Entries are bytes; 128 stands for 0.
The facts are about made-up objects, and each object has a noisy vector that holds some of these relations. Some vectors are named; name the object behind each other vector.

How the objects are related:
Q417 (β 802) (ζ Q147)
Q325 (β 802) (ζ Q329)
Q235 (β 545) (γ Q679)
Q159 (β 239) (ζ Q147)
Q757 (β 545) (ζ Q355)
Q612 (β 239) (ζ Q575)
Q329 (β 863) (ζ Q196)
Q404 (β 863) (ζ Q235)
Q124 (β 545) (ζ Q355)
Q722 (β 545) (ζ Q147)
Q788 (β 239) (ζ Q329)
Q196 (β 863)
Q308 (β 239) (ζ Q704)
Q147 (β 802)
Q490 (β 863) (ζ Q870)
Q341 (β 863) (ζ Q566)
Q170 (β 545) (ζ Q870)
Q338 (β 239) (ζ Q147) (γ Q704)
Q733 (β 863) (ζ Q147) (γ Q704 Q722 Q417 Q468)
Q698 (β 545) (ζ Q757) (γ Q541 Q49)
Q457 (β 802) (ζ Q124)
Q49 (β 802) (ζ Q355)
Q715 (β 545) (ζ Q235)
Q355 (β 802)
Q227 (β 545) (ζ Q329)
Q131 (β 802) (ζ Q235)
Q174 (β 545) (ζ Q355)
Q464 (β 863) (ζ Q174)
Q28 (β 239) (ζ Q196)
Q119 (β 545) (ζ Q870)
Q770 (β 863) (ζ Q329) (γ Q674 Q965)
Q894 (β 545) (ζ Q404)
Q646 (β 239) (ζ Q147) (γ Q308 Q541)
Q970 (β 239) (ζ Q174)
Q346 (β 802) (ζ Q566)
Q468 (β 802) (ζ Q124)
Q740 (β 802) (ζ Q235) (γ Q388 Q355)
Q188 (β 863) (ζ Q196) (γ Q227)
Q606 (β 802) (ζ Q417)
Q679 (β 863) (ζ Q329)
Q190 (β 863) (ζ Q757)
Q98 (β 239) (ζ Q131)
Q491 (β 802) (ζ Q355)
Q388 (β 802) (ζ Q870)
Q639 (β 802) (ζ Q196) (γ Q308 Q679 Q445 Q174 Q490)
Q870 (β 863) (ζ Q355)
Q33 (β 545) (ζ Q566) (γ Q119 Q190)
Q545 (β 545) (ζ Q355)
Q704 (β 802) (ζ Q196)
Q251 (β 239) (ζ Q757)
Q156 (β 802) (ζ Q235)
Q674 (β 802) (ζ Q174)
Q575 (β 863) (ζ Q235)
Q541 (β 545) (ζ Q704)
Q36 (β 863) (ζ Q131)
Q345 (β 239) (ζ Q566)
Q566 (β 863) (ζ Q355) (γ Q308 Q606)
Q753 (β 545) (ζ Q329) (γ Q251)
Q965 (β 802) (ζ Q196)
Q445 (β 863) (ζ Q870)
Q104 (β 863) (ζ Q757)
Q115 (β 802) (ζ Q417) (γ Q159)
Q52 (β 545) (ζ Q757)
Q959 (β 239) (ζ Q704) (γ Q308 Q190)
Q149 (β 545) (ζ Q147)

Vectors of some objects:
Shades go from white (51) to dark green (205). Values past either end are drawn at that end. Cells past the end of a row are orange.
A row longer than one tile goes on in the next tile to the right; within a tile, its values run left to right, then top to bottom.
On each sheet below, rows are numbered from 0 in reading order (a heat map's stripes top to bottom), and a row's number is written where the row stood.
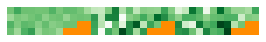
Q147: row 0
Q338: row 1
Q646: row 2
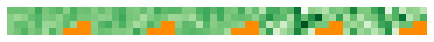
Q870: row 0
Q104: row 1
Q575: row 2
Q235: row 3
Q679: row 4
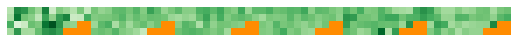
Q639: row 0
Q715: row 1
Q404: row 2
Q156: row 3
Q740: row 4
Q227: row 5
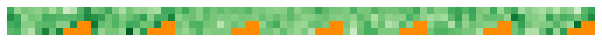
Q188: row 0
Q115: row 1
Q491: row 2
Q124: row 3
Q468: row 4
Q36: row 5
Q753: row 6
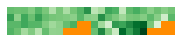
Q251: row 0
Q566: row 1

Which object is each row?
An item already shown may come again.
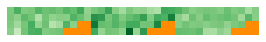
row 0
Q468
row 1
Q115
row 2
Q28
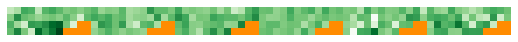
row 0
Q566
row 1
Q119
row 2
Q770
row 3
Q341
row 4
Q704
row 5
Q190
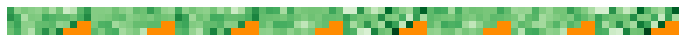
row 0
Q770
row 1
Q149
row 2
Q188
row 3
Q388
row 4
Q698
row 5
Q388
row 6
Q722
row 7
Q698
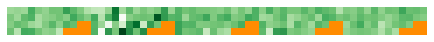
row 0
Q722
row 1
Q733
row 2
Q159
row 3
Q417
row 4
Q170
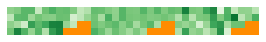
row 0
Q308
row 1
Q345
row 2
Q679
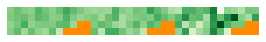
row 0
Q174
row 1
Q722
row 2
Q235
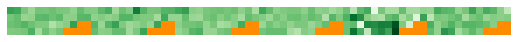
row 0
Q965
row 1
Q49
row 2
Q325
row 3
Q788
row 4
Q959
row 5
Q606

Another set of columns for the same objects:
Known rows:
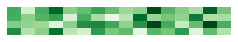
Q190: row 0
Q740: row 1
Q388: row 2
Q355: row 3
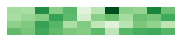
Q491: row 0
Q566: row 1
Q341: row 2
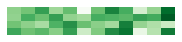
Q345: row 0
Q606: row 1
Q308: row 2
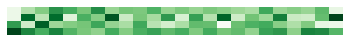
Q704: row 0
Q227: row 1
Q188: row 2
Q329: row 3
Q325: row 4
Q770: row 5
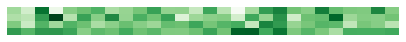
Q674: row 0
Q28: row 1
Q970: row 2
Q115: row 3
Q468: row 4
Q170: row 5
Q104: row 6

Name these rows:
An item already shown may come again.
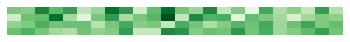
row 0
Q170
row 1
Q33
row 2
Q541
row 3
Q159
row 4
Q147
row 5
Q115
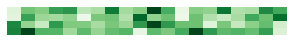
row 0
Q338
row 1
Q698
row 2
Q388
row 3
Q733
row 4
Q870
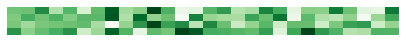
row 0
Q251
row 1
Q679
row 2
Q388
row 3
Q417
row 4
Q870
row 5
Q733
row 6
Q639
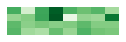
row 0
Q119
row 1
Q753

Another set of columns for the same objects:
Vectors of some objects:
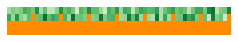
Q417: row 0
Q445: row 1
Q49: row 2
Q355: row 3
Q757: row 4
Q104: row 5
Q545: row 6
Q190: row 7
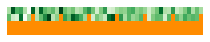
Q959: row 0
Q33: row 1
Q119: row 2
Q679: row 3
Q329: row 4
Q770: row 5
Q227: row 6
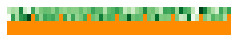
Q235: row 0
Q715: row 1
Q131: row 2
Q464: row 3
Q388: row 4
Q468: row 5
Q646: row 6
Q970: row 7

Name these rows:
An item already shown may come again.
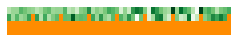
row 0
Q965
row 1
Q325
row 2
Q388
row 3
Q417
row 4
Q704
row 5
Q698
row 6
Q646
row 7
Q174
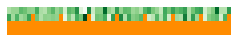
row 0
Q965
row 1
Q159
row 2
Q639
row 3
Q188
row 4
Q606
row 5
Q251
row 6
Q104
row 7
Q770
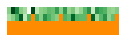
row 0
Q566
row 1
Q722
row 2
Q870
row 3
Q541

